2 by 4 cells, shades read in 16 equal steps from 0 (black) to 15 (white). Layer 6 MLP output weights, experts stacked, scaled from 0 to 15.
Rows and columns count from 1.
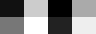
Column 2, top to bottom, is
12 15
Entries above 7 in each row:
2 2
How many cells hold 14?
1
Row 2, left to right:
7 15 2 14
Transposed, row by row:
1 7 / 12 15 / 0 2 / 10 14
